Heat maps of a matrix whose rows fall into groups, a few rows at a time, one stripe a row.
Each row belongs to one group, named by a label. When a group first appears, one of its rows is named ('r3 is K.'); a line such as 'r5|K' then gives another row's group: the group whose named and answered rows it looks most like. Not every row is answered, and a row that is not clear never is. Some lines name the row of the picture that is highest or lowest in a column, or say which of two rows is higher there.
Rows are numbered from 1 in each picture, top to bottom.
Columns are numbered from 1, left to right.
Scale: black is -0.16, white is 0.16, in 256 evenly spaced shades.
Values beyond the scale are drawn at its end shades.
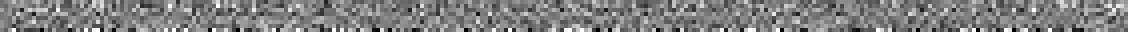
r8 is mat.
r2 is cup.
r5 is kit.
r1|cup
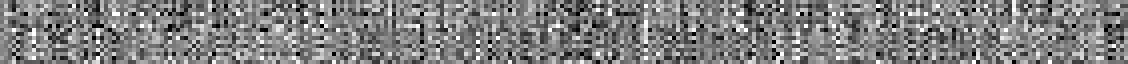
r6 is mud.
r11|kit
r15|kit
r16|mat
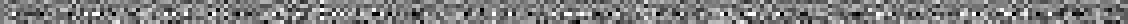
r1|mud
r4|mat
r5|mud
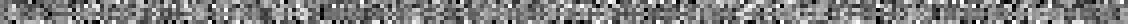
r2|mat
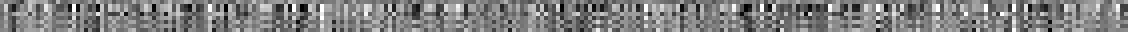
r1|kit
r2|mud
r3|mud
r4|cup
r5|mud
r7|mud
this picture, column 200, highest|1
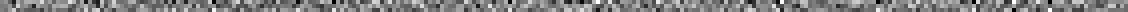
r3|mat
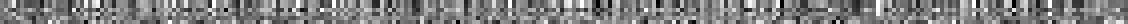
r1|mat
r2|mat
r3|mud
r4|mat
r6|cup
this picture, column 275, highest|3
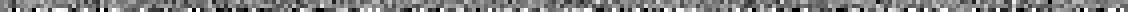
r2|mud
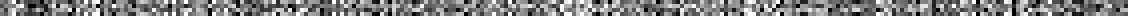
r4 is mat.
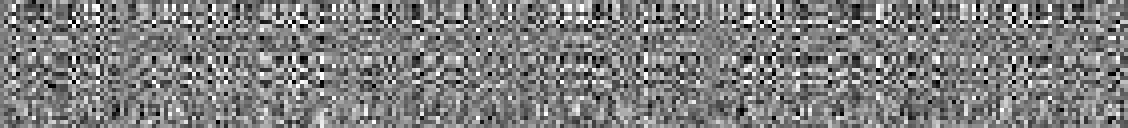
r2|mat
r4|mud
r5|mat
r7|mud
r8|kit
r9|mat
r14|kit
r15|mud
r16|mud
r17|mat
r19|kit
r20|mud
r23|kit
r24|mud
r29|cup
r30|kit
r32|mud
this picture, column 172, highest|29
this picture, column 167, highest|10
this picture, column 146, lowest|12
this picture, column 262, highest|6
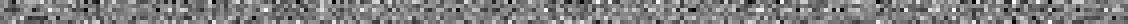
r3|cup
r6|mat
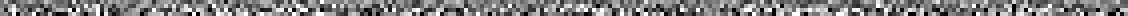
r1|mud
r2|mat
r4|kit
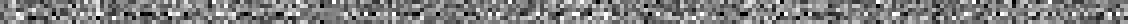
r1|mat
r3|kit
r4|cup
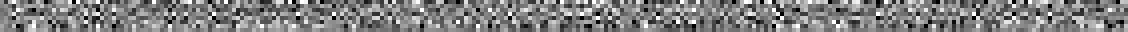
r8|kit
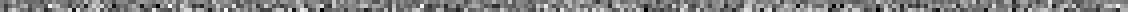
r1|mat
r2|cup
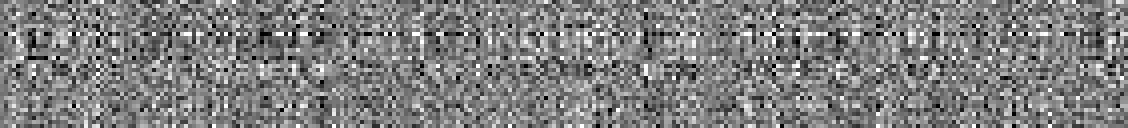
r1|cup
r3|mud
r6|cup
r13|cup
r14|cup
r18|mud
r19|kit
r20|cup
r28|cup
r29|mat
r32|mat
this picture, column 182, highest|7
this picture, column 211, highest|25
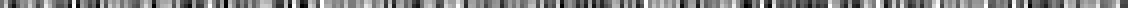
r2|mud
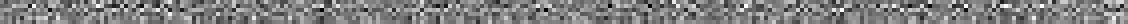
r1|cup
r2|cup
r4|cup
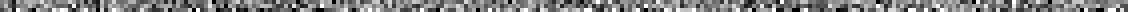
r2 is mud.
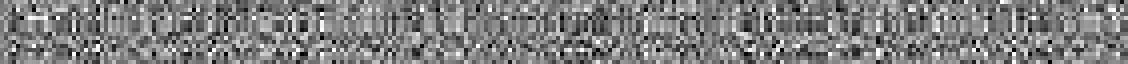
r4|mud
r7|mud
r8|mud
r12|kit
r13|mat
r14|mud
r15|mud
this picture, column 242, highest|1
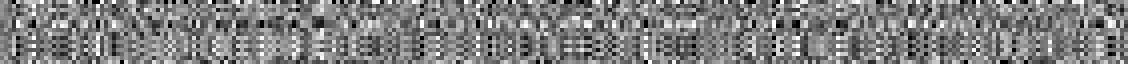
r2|kit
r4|kit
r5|cup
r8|mud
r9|cup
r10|kit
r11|mat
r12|kit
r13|mat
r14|kit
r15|mud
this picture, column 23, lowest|16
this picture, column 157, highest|3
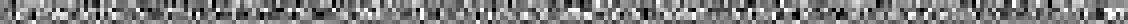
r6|kit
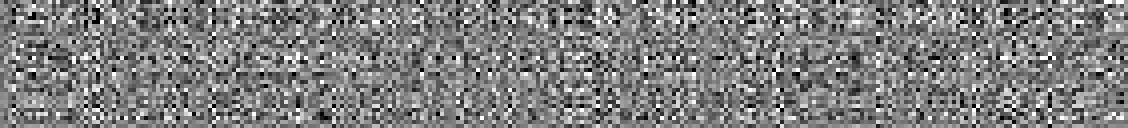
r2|kit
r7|cup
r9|mat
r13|kit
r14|mat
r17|mat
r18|kit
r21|mud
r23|mat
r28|mat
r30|cup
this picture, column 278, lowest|18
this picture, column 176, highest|1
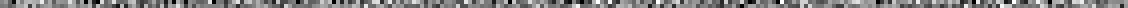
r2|cup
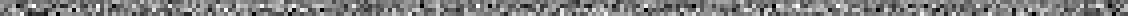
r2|kit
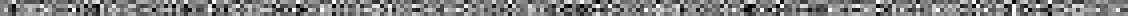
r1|mat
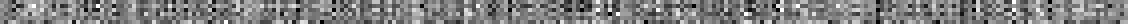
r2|kit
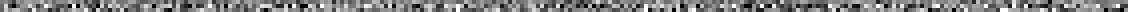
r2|mud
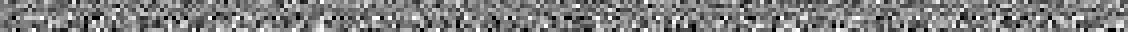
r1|mud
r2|cup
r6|cup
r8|kit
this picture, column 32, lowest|2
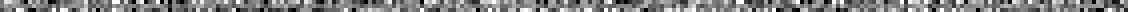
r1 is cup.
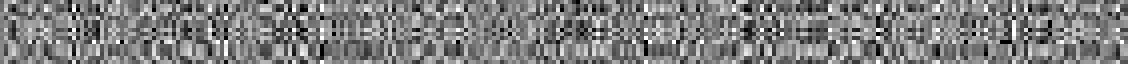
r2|mud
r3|mud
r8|mud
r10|mud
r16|mud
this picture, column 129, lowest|11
